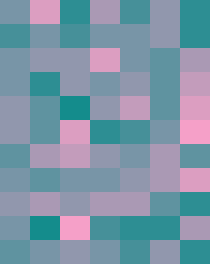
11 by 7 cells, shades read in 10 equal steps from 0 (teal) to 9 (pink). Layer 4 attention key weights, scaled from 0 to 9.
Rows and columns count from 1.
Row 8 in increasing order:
3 4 4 4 5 6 8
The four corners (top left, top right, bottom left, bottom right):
4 1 3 1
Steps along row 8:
down up same up up up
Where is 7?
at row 4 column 7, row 5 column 5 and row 7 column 3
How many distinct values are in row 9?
4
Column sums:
43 43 51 49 42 44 51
